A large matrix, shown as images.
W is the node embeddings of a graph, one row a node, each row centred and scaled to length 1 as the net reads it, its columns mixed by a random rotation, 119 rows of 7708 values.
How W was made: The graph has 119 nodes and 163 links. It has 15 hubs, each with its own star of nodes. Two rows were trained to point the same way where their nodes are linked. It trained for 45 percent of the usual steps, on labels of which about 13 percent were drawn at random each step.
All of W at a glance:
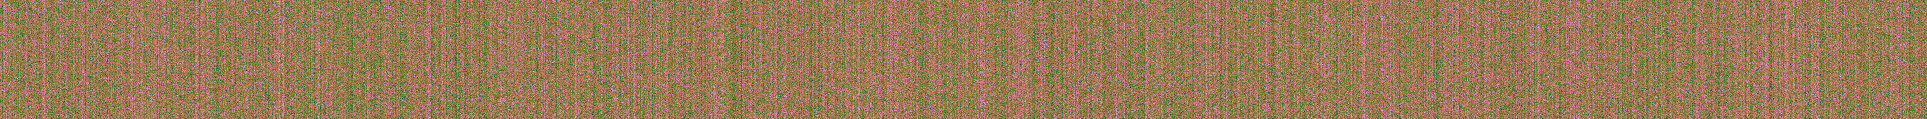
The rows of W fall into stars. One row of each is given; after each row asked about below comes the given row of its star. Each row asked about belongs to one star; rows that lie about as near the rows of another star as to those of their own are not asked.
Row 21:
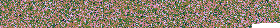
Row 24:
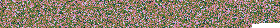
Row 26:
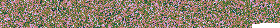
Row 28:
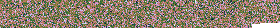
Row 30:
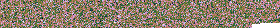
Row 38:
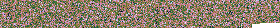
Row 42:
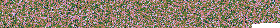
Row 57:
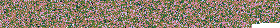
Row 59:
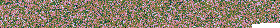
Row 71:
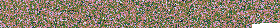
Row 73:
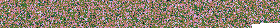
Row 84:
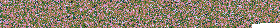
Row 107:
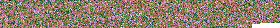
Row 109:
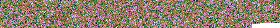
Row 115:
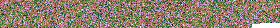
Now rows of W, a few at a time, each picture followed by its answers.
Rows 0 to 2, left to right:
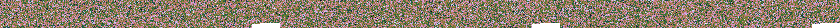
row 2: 57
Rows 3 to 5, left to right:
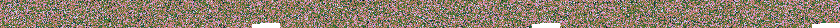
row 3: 59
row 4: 21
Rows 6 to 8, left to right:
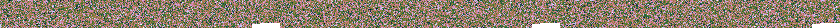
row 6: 107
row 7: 30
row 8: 73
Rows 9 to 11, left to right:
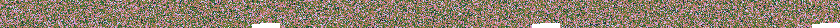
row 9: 73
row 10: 115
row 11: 107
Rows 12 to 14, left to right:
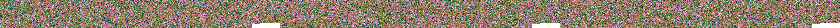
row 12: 26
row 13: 42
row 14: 107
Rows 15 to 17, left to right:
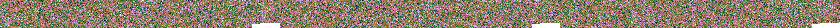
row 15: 21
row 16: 21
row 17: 109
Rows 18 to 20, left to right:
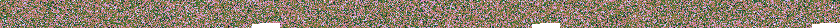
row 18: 38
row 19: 59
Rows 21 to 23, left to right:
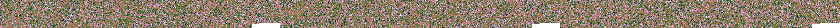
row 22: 109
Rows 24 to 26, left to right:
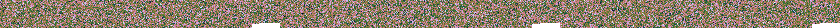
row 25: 109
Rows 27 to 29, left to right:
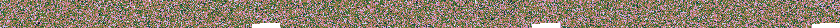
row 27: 71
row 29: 28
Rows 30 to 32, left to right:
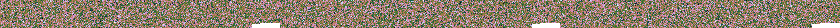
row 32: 21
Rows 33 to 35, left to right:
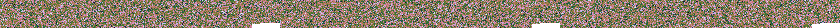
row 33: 28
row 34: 57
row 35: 59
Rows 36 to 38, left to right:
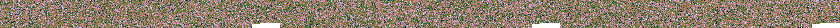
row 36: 59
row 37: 57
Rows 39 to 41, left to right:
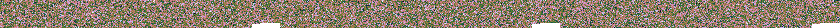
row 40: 30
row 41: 28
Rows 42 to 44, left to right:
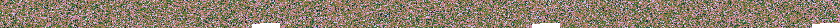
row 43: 115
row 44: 26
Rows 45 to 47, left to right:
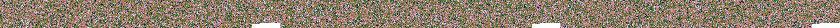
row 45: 71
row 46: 28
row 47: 57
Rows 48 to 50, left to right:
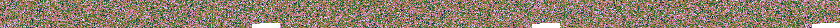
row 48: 115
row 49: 115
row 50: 71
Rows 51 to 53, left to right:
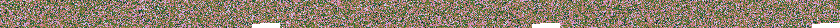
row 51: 73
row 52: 115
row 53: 109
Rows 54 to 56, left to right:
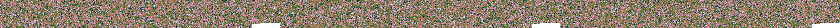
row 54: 21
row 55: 42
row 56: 73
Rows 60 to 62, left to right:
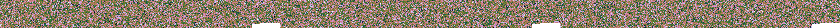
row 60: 26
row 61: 107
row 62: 28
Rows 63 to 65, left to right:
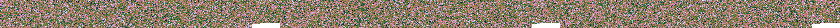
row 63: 30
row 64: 71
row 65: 73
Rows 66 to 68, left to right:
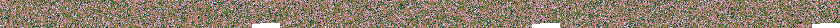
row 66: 24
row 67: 30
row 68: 24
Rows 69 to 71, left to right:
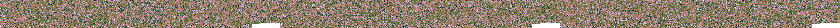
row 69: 38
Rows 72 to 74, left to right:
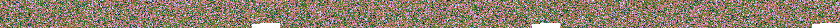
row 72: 73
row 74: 28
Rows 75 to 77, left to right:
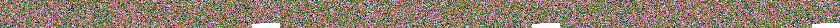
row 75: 42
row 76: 84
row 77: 84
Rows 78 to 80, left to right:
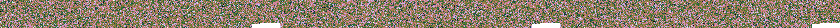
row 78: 84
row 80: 38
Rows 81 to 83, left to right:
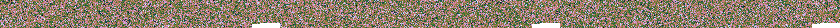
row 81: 59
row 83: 21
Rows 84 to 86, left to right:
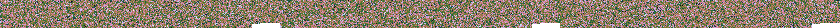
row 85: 107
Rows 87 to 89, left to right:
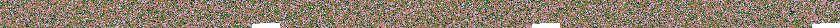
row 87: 28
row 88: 115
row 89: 73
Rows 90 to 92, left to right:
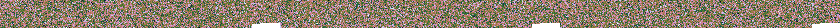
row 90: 57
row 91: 107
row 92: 24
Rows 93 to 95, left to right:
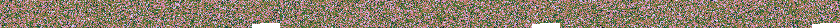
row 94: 30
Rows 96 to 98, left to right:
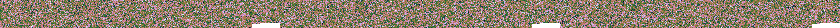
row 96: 30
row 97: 57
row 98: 21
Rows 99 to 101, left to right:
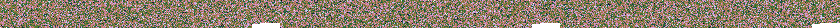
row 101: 73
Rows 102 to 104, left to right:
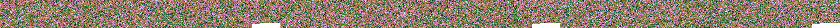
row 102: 24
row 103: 28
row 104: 57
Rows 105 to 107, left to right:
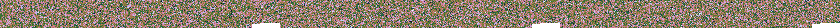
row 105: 71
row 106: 107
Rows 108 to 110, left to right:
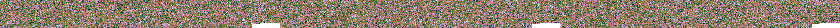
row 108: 30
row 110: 38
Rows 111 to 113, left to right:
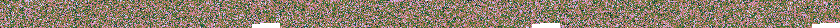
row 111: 59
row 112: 30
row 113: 107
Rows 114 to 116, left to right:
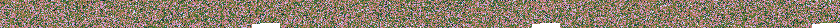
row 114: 57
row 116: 24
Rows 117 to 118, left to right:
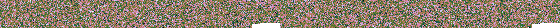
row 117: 84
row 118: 21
